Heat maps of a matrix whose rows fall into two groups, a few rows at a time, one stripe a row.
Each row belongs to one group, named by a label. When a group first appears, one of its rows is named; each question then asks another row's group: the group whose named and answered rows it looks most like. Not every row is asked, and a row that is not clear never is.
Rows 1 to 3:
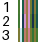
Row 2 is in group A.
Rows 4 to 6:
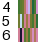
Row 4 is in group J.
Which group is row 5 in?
A
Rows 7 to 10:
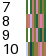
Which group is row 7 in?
A
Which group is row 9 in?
A
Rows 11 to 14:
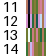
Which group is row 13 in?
A
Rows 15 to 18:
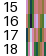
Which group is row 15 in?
J
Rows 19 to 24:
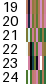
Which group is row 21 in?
A
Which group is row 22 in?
J
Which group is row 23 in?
J
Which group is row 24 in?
A
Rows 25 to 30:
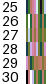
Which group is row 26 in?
A
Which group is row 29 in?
J
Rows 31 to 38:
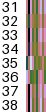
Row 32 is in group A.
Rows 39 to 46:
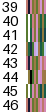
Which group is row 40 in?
A
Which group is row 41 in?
A
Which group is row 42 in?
J
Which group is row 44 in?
J
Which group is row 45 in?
A
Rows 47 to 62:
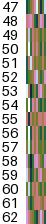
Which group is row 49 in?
A
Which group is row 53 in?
J
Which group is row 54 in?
A
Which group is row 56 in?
A
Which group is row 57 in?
A
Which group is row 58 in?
J
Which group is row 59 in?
J
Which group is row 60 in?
A
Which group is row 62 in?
J
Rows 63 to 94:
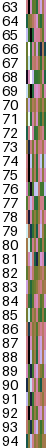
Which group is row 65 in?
J
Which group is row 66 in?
A
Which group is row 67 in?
A
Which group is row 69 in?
J
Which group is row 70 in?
A
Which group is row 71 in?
A
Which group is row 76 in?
J
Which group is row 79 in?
J
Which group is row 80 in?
A
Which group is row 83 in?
J
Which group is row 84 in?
J
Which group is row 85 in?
A
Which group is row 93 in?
J
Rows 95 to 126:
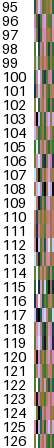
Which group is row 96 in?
J
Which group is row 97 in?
J
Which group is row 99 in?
A
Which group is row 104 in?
J
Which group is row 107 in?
J
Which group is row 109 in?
J
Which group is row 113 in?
J
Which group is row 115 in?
A
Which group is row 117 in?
J
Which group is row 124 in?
J
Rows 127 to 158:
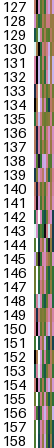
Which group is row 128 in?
J
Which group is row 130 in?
J
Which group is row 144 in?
A
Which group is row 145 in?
J
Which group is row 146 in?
A
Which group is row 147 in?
A
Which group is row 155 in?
A
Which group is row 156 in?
J
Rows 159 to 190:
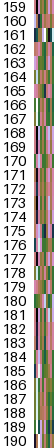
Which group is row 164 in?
A
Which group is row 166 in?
A
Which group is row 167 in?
A
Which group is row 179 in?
J
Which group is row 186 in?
A
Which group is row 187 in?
A
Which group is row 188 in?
A
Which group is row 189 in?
A
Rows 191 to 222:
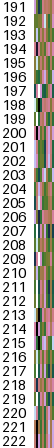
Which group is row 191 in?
J
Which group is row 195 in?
A
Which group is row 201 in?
J
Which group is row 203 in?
J
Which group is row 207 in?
A
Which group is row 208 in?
A
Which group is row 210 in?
A
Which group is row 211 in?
A
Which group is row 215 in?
J
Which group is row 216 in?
A
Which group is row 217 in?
A
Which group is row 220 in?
J
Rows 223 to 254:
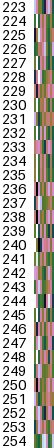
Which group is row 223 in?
J
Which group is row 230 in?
A
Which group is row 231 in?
J
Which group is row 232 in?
A
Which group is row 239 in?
A
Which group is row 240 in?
J
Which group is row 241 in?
A
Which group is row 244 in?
J
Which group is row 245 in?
A
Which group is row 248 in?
A
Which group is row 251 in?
J
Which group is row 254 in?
J
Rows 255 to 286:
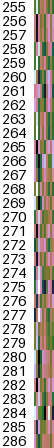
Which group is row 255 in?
A
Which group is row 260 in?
J
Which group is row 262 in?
J
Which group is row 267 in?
J
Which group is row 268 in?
A
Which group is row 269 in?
J
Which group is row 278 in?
A
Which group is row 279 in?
A
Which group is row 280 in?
J
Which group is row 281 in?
J
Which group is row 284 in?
J
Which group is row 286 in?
J
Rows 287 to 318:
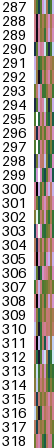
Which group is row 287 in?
J
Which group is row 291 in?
J
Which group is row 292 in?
J
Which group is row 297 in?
A
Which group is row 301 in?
J
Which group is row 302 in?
A
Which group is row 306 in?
J
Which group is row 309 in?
J
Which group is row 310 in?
J
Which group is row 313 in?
A
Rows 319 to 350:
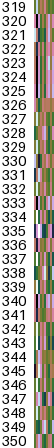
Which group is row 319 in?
A
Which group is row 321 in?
J
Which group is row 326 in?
J
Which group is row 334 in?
A
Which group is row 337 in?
A
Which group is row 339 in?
A
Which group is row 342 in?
A
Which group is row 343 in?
A
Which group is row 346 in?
A
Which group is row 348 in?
A
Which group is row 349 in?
J
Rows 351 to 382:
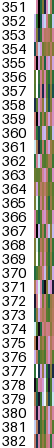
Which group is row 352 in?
J
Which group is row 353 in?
J
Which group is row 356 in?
A
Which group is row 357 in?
A
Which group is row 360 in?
J
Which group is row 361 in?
J
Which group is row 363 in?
J
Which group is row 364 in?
A
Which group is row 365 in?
A
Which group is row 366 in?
J
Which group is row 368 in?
A
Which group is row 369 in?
A
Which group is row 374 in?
J
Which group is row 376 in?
J
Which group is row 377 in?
A
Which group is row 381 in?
J
